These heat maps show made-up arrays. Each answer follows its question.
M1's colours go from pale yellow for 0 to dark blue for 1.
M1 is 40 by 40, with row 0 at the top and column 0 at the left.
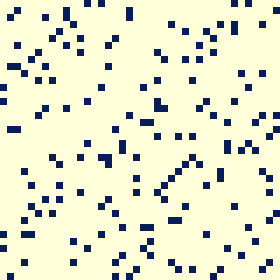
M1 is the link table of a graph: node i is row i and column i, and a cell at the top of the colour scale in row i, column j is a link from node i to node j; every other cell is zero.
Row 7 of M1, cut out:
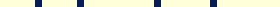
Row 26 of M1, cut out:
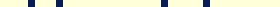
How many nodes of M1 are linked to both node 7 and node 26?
0
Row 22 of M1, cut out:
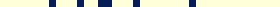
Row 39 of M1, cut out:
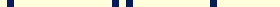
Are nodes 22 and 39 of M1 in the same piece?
yes
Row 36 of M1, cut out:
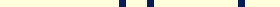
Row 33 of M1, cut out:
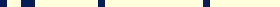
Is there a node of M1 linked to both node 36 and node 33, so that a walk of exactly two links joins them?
no
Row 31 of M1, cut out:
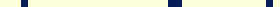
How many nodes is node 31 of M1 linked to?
4
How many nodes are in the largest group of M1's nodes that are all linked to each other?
3
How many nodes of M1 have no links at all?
1
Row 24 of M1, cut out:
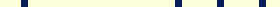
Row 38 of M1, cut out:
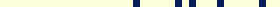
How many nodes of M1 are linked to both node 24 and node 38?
3
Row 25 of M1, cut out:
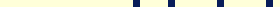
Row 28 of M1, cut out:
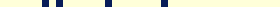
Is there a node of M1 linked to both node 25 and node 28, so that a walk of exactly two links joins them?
no
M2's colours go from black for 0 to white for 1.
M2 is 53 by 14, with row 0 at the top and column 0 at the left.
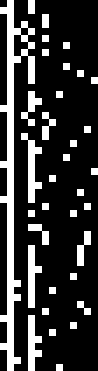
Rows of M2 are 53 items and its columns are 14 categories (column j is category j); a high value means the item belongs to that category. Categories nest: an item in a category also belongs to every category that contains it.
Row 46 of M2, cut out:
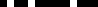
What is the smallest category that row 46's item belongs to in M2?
10
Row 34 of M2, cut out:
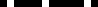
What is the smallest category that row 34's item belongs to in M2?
12
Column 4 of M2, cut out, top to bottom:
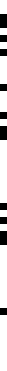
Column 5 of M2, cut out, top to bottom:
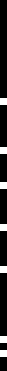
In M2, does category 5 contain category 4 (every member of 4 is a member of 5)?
no
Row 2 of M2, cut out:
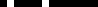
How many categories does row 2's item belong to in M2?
2
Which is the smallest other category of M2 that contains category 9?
4
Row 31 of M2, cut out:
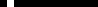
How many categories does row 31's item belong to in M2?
1
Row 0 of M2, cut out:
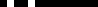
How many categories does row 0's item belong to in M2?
2
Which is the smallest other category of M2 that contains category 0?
4
